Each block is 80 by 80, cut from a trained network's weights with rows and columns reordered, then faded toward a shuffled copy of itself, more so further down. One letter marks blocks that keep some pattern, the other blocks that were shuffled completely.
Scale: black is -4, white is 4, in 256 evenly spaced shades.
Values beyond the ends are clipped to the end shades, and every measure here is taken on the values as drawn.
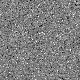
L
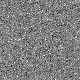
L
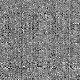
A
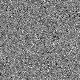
L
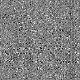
A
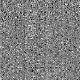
A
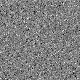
L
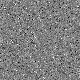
L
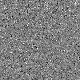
L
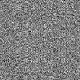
A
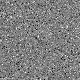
L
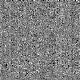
A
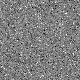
L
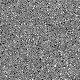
L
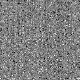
A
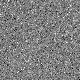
L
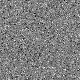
L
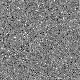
L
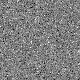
L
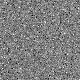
L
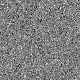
L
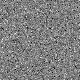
L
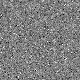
L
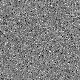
L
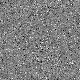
L
